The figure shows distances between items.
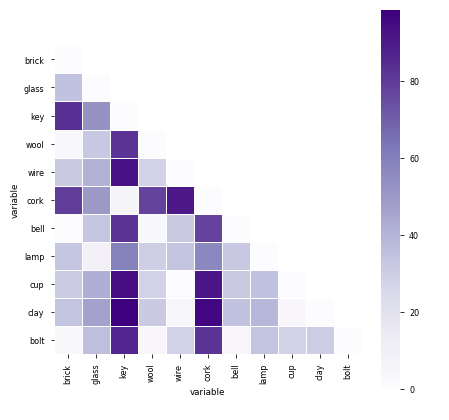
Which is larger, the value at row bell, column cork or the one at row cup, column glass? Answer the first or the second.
the first
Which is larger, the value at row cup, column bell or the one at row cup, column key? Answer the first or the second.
the second
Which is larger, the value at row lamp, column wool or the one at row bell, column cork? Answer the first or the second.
the second
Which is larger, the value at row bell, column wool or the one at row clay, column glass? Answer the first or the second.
the second
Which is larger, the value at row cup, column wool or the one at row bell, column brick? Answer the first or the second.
the first
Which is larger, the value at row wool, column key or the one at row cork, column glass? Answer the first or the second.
the first
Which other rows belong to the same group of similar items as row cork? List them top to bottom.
key
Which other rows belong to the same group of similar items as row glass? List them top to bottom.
lamp
